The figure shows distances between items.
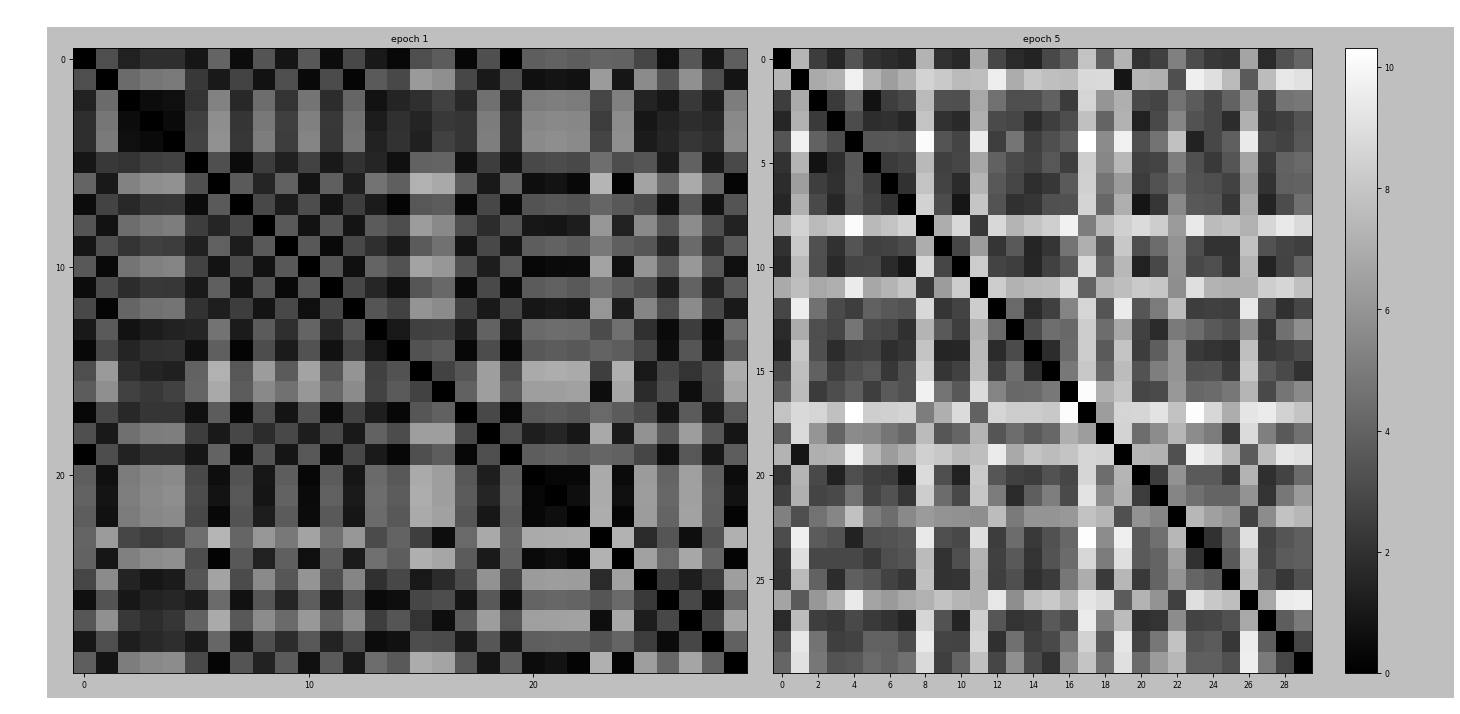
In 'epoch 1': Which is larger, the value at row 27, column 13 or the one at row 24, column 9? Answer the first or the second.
the second
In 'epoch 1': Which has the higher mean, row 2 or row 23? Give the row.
23
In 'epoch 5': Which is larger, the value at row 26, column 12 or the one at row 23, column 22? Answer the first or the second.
the first
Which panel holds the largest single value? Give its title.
epoch 5
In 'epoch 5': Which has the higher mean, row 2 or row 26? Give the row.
26
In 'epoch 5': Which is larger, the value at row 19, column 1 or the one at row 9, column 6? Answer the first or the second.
the second
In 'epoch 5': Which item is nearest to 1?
19
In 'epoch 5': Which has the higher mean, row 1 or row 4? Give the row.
1
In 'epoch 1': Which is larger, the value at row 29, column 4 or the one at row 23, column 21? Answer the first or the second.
the second
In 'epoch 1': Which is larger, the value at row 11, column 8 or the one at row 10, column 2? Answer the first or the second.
the second
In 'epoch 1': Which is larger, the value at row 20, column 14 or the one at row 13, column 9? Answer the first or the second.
the first
